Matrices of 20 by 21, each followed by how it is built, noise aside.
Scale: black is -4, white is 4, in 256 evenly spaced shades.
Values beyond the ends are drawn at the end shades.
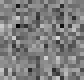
low rank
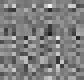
low rank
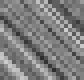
Toeplitz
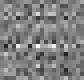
low rank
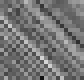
Toeplitz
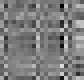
low rank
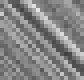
Toeplitz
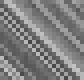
Toeplitz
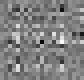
low rank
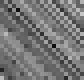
Toeplitz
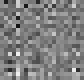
low rank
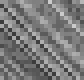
Toeplitz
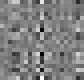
low rank
